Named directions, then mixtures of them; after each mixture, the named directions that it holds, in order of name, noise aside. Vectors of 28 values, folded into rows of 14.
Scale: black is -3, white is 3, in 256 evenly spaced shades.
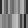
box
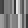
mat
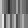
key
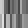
key, mat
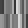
mat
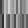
key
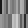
box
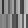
box, mat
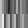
key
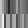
key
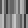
box, key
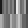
box, mat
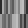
box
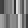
mat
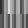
key, mat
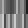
box, key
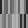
box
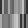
box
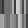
mat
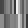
mat
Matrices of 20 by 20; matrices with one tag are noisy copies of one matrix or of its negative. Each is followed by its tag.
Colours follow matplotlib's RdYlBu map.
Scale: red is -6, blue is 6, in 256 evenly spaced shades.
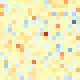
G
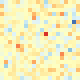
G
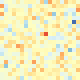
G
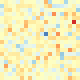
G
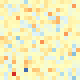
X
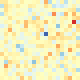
G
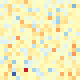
X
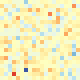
X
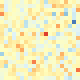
G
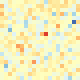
G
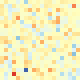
X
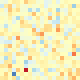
X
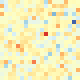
G
